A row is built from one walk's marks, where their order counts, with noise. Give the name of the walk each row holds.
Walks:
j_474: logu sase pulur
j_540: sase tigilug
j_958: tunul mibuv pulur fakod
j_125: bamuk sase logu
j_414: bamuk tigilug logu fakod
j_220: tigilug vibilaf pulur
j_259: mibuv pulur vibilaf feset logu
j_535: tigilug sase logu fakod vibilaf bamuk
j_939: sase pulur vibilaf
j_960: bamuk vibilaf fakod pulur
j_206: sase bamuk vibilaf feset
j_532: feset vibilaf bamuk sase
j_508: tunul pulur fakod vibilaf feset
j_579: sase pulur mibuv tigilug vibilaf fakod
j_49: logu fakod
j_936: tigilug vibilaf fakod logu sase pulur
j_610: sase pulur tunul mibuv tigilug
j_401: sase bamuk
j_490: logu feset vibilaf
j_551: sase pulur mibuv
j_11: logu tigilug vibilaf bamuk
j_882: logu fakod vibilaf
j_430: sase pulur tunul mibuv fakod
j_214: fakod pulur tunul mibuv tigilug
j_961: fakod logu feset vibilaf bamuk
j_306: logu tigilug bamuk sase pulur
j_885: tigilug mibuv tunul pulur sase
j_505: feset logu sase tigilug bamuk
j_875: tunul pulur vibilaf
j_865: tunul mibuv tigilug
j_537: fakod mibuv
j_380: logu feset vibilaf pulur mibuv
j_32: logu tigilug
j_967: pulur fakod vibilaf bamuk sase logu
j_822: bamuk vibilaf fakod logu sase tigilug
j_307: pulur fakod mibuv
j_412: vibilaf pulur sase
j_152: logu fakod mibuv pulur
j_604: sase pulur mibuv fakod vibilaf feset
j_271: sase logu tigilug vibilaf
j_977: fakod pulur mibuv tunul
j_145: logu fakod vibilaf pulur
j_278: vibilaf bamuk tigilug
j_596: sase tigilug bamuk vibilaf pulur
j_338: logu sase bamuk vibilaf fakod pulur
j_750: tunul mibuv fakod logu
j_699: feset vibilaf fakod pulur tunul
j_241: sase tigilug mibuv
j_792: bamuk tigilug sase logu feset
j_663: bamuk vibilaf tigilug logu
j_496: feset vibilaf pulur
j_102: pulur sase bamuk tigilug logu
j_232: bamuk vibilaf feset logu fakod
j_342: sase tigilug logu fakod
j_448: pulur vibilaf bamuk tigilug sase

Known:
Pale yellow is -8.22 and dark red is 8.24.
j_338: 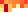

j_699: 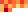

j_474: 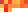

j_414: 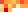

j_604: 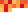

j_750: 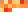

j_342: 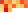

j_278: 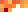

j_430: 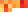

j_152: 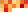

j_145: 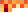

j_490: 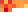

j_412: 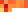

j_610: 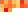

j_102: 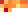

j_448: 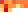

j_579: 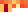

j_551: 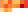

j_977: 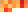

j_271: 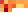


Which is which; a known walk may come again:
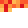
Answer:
j_604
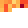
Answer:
j_307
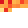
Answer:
j_792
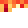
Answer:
j_960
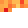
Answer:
j_865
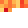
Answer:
j_610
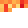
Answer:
j_958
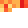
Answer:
j_430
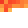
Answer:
j_206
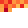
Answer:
j_496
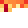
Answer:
j_338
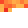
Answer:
j_540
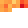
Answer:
j_537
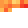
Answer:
j_241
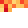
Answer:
j_342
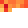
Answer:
j_412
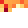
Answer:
j_822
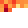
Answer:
j_875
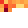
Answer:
j_271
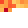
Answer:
j_32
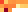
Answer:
j_663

